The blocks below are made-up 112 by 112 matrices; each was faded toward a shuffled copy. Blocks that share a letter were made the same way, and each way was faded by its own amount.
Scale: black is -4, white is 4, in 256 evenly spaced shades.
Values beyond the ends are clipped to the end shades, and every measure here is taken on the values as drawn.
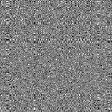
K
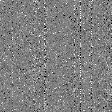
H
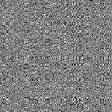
K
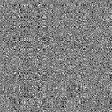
K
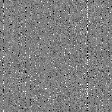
H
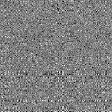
K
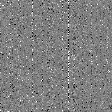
H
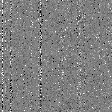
H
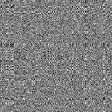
K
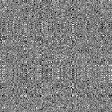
K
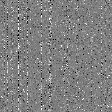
H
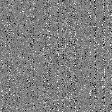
H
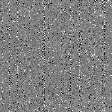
H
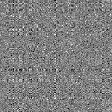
K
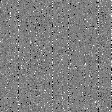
H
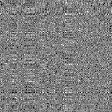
K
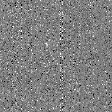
H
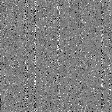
H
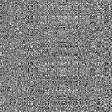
K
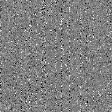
H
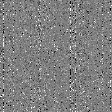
H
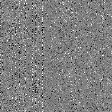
H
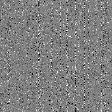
H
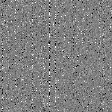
H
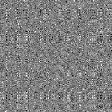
K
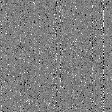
H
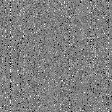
H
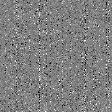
H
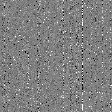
H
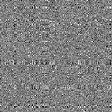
K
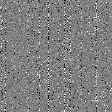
H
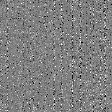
H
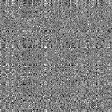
K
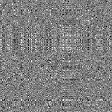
K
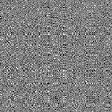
K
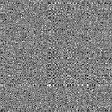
K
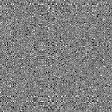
K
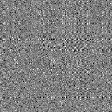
K
